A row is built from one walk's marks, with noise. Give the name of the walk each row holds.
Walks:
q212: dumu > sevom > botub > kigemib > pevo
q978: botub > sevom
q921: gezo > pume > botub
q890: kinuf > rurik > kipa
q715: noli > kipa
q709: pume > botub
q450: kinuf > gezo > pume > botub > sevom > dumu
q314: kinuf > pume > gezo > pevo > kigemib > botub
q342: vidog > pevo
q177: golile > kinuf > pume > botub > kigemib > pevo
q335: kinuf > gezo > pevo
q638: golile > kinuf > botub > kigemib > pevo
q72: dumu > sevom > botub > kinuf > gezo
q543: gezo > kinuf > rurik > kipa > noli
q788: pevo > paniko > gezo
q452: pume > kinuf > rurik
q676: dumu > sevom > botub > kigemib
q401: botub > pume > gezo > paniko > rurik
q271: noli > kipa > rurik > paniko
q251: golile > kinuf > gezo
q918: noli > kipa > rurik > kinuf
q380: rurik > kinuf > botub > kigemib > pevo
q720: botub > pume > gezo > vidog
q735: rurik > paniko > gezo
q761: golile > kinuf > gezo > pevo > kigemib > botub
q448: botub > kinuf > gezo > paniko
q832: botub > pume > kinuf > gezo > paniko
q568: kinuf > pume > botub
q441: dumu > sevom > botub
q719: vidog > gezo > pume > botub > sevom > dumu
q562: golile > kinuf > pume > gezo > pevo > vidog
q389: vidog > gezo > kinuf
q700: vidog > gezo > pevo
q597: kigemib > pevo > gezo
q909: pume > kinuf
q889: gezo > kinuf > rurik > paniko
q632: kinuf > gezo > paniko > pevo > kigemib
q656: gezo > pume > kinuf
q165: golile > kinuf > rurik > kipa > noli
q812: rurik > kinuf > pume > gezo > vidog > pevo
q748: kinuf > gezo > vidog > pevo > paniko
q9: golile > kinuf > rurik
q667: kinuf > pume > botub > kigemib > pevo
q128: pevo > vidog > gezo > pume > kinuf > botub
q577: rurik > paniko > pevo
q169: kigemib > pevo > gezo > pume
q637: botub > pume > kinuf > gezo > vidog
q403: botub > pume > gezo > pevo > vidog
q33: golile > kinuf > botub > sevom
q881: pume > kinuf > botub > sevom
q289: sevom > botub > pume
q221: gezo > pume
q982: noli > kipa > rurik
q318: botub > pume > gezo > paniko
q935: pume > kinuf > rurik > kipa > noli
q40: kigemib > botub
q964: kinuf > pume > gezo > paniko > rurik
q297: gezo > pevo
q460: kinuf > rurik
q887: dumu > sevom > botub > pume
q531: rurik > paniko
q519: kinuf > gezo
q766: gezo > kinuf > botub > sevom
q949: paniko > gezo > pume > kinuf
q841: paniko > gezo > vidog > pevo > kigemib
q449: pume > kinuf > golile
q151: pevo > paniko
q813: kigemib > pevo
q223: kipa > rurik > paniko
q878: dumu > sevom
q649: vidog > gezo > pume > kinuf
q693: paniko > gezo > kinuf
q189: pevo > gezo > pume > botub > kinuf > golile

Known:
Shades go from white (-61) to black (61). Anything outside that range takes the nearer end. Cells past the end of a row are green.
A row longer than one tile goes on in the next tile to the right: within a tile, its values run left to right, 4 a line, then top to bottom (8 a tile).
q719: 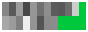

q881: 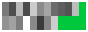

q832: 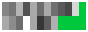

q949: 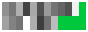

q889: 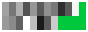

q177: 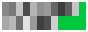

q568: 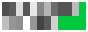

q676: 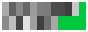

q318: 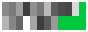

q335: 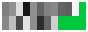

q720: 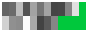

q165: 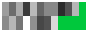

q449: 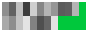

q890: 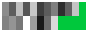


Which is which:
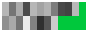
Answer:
q33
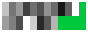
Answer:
q735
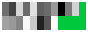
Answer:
q460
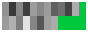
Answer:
q887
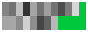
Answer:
q562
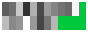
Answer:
q656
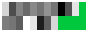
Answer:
q531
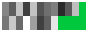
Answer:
q918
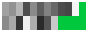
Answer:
q632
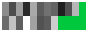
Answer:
q982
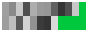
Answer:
q638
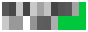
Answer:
q709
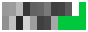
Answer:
q597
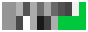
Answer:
q448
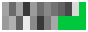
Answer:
q72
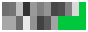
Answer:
q403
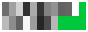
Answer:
q519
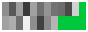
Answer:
q450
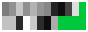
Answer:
q40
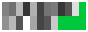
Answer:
q543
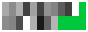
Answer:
q693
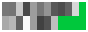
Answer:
q314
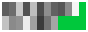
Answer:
q649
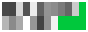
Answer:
q909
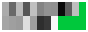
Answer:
q9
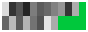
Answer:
q878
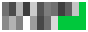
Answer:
q935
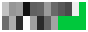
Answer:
q788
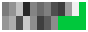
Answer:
q700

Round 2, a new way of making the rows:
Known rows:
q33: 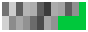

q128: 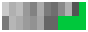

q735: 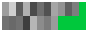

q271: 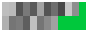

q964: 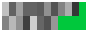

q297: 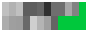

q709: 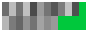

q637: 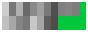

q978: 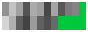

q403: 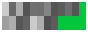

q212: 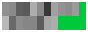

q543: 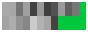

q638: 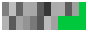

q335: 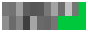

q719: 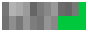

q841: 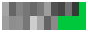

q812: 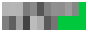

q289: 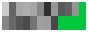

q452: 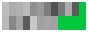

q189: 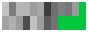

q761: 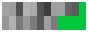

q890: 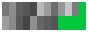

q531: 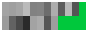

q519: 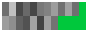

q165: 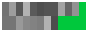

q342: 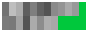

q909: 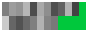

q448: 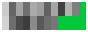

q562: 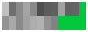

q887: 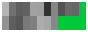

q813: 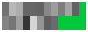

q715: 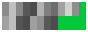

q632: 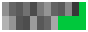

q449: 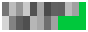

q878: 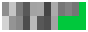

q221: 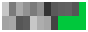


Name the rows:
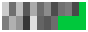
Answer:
q401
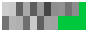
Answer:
q788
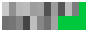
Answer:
q151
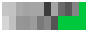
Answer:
q766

